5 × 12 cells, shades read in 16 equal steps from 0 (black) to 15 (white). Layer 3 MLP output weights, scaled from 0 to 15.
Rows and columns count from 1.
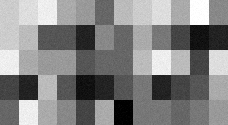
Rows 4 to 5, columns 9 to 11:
2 4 5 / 7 6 7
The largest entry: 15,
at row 1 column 11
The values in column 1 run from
4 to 14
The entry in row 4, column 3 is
11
